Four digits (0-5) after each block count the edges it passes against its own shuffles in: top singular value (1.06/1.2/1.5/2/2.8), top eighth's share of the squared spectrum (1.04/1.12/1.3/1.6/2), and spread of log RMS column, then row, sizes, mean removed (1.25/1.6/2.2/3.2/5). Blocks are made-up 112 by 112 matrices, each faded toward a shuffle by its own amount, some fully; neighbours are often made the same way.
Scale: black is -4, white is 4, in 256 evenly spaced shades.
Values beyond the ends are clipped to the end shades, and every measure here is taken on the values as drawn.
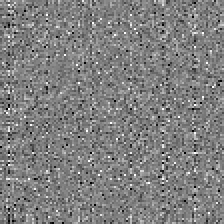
4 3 3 1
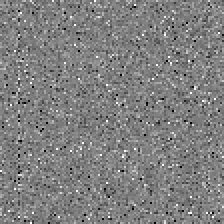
3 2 1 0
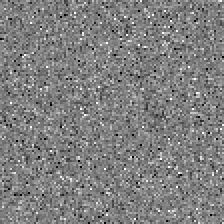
0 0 0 0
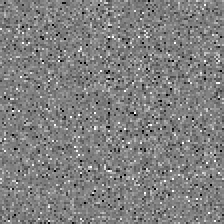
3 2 1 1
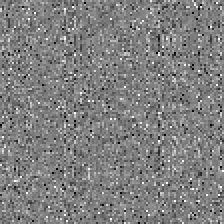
4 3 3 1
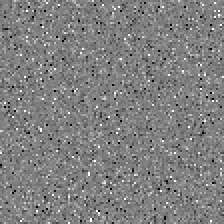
0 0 0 0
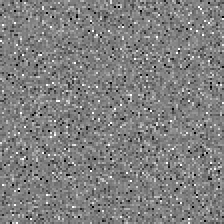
2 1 0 0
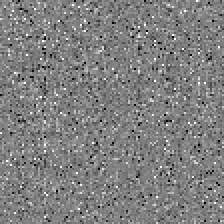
3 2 1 1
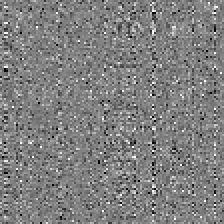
4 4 3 2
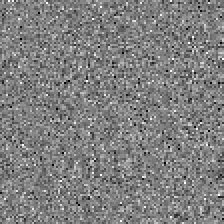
4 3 1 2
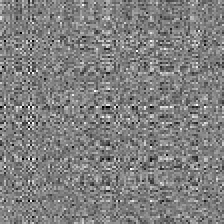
5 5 3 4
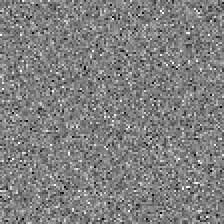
2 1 0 0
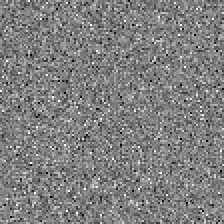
2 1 0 0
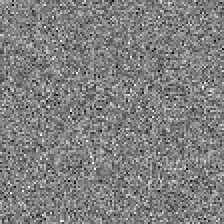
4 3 1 1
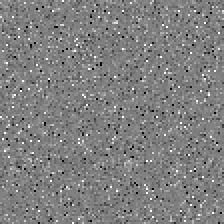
1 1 0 0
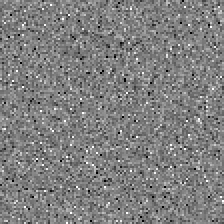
0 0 0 0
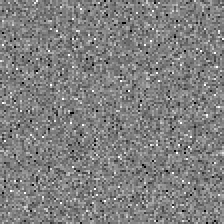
0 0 0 0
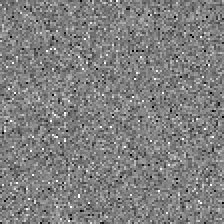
0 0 0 0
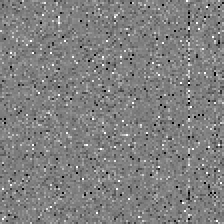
2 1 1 0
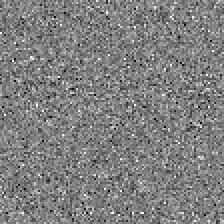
0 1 0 1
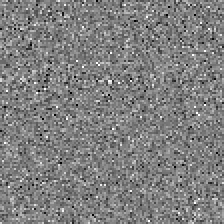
0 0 0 1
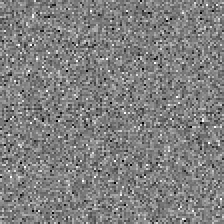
0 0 0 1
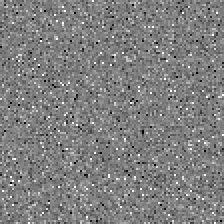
1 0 0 0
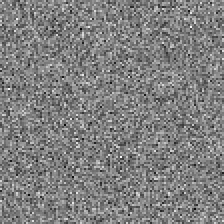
3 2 1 0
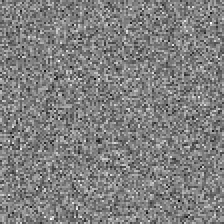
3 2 0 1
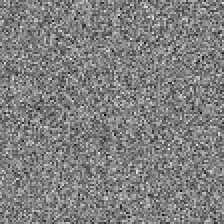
1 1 0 0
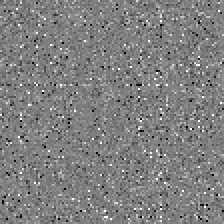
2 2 1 1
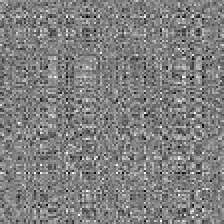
5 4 3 3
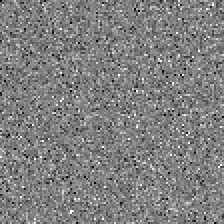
2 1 0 0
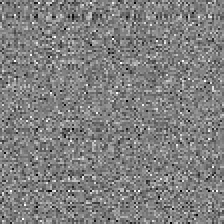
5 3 2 2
